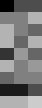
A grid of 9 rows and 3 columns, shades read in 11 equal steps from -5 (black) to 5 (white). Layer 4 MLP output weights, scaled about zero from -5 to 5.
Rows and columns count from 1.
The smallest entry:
-5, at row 1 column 1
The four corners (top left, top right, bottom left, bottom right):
-5 -2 2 3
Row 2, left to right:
0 0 2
